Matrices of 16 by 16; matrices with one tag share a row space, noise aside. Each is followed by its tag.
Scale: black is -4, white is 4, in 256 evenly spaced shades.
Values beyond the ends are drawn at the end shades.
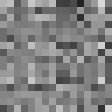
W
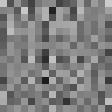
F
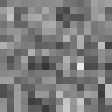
W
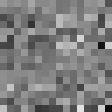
W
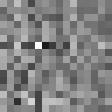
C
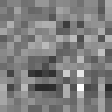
W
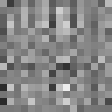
F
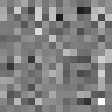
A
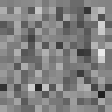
A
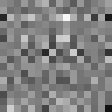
F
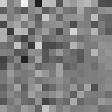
C
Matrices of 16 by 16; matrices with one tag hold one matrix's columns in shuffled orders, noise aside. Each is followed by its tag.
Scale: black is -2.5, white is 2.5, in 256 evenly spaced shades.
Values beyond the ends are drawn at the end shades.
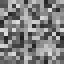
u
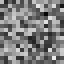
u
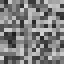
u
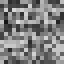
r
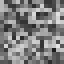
r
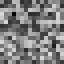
r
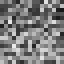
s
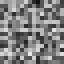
u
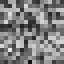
r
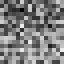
s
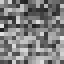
s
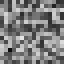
r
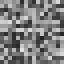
u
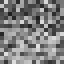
s
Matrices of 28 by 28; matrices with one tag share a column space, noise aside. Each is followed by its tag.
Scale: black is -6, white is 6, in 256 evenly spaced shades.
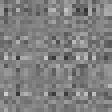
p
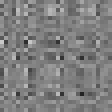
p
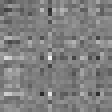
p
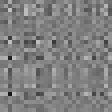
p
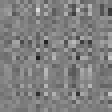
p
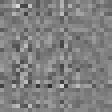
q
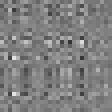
p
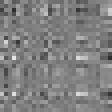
p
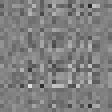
q
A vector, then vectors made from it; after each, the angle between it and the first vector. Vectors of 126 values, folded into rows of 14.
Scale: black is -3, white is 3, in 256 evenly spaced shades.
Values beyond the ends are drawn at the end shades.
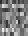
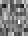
partly opposed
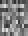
nearly parallel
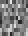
partly aligned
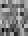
nearly opposite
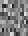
partly opposed
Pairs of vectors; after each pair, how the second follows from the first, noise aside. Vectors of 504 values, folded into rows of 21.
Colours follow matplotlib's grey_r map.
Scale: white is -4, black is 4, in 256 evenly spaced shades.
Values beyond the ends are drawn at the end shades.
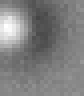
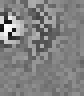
sign-scrambled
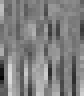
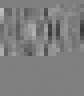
partly zeroed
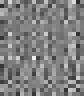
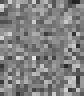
sign-scrambled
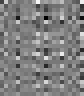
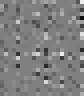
partly zeroed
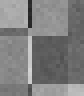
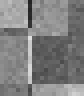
copied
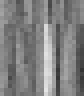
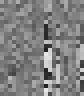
sign-scrambled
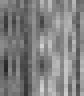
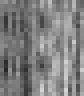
copied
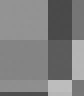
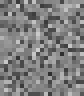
shuffled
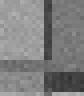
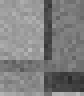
copied
